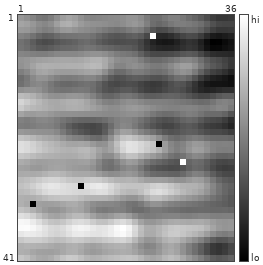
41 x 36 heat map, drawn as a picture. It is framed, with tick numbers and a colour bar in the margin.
Ninth with the highest average: bottom left. Lone odd cells: 5, 2 higher and 3 lower than their neighbours. Stripes: horizontal, repeating 6 times. Slope: up to the bottom left.
